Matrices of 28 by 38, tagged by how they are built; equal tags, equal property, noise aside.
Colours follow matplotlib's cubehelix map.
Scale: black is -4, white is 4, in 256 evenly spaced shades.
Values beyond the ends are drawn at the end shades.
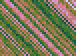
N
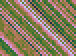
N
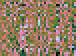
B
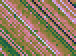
N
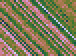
N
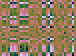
B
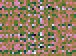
B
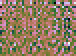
B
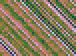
N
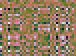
B
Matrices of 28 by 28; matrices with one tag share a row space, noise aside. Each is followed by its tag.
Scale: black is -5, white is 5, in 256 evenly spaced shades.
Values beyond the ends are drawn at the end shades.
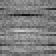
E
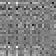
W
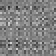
W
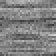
E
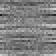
E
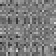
W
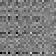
W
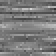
E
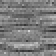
E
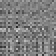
W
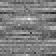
E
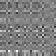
W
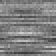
E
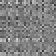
W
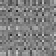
W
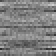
E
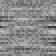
E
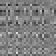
W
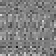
W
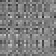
W
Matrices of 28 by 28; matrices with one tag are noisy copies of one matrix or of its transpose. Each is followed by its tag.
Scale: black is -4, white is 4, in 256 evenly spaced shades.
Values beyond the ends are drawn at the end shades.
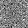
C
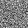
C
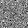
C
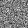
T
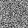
C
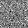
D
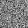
T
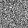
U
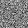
C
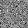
U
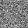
U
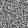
T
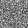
C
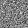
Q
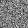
T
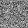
U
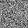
U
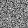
T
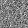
Q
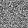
U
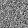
Q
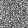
C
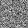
D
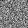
T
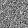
Q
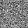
U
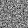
T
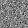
Q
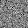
T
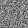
Q
